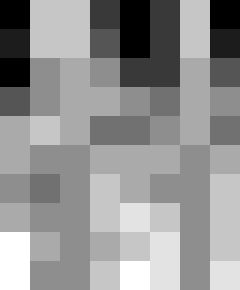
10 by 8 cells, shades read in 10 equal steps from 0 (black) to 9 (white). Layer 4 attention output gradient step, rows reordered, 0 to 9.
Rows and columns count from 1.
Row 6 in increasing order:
5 5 5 6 6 6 6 6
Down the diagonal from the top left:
0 7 6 6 4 6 5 7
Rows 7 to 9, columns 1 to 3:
5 4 5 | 6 5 5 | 9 6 5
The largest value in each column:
9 7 7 7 9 8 7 8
